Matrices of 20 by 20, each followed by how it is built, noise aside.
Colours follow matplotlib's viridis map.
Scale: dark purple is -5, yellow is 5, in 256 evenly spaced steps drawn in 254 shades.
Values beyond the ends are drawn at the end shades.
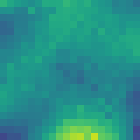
smooth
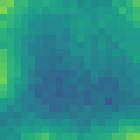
smooth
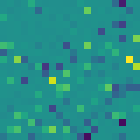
sparse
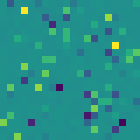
sparse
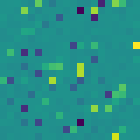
sparse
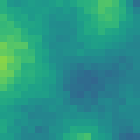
smooth
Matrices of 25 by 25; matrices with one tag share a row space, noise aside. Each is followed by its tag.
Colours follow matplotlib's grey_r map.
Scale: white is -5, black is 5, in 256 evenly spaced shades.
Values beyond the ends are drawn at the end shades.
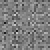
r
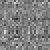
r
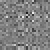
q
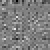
r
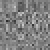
q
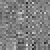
q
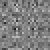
r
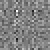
r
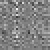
r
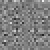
r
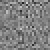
q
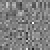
q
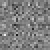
r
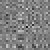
q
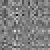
r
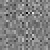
q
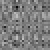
r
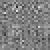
r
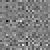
q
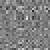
q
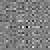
q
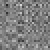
q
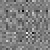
q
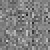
q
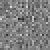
q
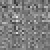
r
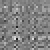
r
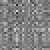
r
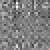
r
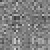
r
